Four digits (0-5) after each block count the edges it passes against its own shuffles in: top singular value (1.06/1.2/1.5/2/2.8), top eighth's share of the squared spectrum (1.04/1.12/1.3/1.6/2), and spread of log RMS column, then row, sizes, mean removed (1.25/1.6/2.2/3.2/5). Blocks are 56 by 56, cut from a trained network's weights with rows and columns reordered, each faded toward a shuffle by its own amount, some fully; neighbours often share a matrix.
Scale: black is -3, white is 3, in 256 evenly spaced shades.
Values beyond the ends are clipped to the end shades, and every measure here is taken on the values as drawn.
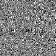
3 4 2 1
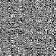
3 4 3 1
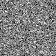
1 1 0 0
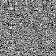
2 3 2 1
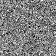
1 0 0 0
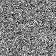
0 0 0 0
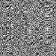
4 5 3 2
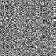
4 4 2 1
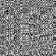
4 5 3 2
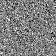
0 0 0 0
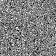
0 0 0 0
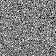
0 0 0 0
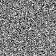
1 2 0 0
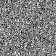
0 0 0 0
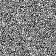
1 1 0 0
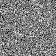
0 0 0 0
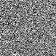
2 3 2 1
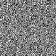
2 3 1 1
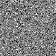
2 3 1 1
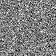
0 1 0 0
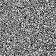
0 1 0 0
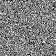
0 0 0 0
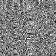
3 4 1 1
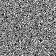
1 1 0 0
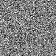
2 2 1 0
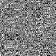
3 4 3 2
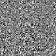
3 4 2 2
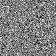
1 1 0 0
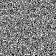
1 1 0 0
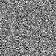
2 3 1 1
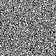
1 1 0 0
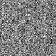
3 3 1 1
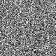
2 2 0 0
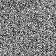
1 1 0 0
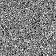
1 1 0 0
